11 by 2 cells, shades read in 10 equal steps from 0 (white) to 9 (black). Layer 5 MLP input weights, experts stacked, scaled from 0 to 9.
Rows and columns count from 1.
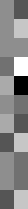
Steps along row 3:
same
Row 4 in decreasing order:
5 0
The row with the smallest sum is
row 4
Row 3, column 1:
4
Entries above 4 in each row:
1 0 0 1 1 1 1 1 1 1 1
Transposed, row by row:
4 4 4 5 3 4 3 6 4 4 6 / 6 2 4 0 9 5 6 2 5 5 2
